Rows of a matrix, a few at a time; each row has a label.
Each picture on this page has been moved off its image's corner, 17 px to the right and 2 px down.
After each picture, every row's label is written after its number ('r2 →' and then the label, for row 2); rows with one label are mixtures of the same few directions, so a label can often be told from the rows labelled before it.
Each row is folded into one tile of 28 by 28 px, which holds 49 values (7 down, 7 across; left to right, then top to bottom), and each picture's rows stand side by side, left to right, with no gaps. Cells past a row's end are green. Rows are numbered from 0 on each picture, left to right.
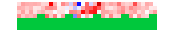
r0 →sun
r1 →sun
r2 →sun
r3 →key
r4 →sun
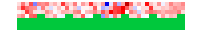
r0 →key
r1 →key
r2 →key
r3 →sun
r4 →key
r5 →sun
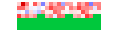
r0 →sun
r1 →key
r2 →key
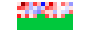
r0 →sun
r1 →sun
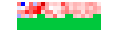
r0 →sun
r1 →key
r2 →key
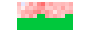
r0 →sun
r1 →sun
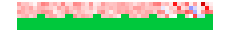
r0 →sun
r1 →key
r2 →sun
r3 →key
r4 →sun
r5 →key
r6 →key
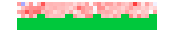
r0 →sun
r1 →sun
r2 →key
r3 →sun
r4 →sun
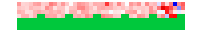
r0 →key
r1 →sun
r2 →key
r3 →sun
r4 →key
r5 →key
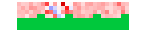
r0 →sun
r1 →key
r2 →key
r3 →key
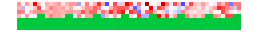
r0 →key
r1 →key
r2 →sun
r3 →sun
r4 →key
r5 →sun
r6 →sun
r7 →key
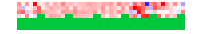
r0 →key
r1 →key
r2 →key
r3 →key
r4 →key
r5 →sun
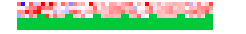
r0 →sun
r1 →sun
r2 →key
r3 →sun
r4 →key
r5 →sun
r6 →sun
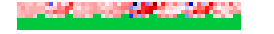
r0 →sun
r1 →sun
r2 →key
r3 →sun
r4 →sun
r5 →sun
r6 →sun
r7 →key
